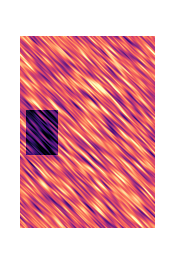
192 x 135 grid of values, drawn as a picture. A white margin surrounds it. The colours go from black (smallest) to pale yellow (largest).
Overall the values sit about 60% of the way up the scale. The grain runs diagonally down to the right. The ninth with the lowest average is the middle left. An odd patch, lower than its surroundings, sits in the middle left.
